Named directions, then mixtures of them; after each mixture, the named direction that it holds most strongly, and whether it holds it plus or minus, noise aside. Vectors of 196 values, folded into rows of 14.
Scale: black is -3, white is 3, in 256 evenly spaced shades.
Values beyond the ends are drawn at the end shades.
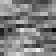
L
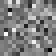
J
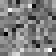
J, minus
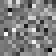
J, plus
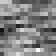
L, plus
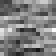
L, minus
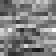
L, minus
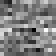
L, minus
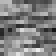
L, plus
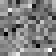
J, minus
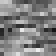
L, plus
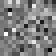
J, plus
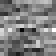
L, minus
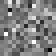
J, plus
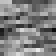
L, plus
